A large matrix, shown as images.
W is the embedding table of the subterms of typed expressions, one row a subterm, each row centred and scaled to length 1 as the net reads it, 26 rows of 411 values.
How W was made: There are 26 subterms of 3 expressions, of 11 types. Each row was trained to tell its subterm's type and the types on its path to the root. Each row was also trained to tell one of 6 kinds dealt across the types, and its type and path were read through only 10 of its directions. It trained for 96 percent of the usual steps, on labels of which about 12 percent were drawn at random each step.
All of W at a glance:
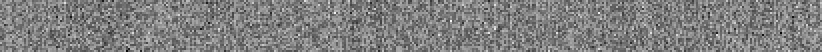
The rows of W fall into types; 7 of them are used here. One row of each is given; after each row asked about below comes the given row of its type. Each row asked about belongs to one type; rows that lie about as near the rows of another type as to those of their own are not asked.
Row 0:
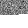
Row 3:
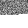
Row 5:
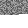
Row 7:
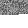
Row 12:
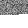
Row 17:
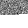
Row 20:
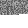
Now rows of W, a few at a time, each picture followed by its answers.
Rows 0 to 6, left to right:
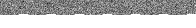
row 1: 5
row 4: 20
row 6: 17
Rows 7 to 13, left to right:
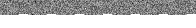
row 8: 0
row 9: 0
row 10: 20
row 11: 3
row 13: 5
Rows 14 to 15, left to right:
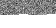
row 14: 17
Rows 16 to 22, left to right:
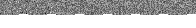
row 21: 0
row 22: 17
